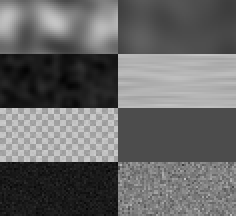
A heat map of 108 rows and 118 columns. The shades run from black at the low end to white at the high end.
The table splits into 4 rows of 2 panels. Panel 1,1: middling, smooth, strong in contrast. Panel 1,2: low, smooth, faint in contrast. Panel 2,1: very low, blotchy, faint in contrast. Panel 2,2: high, streaked across, faint in contrast. Panel 3,1: high, checkered. Panel 3,2: low, flat. Panel 4,1: very low, fine-grained, faint in contrast. Panel 4,2: middling, fine-grained.
